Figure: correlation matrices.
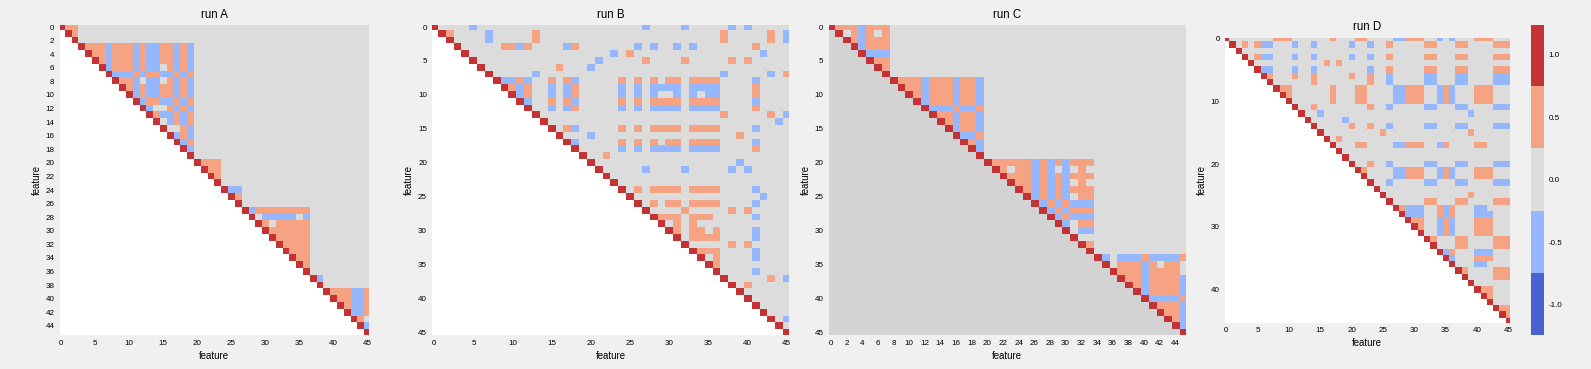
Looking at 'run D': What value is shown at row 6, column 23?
0.5
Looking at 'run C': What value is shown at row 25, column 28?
-0.5
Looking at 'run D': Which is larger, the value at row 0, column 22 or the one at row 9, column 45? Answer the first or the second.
the first
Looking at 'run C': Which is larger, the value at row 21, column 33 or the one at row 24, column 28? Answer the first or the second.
the first
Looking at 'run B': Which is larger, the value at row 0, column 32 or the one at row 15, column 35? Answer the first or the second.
the second
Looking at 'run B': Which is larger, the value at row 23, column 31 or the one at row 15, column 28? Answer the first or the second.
the second
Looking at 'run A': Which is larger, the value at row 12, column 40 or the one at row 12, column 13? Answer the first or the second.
the first
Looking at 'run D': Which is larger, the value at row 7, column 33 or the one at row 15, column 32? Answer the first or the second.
the second
